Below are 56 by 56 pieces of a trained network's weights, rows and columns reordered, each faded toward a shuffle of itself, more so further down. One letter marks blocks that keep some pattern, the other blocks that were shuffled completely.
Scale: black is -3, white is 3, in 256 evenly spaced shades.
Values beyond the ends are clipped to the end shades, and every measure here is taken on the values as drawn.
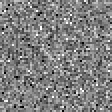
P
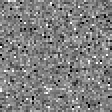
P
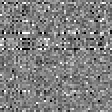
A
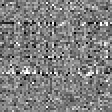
A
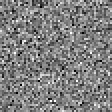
P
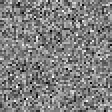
P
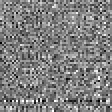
A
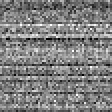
A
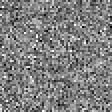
P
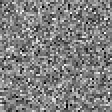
P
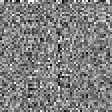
A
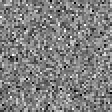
P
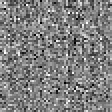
A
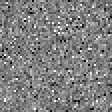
P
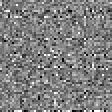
A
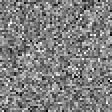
P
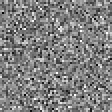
P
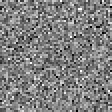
P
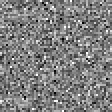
P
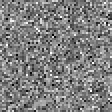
P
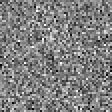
P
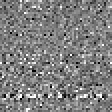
A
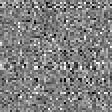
A
